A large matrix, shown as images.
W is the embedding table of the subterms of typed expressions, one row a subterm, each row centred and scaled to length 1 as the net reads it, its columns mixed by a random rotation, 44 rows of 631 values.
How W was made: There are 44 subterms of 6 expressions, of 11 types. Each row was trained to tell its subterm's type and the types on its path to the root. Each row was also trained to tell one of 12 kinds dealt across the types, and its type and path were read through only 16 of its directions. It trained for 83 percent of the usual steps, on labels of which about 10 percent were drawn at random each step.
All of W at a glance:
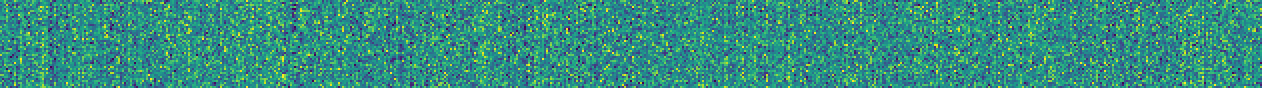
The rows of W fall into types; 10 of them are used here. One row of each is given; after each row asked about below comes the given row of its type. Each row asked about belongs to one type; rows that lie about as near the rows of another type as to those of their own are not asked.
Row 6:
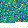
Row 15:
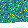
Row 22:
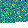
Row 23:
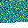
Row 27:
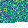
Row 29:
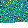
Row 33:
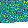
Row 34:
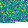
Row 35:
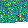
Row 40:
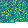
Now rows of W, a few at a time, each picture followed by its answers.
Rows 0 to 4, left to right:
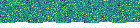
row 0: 40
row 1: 22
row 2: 33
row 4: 33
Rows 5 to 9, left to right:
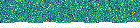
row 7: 23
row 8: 27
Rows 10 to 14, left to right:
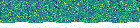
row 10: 33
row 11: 22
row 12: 6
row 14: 27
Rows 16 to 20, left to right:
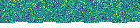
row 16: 34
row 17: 6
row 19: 34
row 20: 29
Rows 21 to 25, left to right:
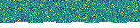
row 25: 23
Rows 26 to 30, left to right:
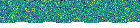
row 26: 27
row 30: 29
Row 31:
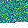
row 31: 29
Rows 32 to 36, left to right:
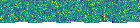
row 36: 34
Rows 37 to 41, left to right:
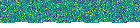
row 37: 40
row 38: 29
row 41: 23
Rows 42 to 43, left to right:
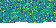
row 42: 34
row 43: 29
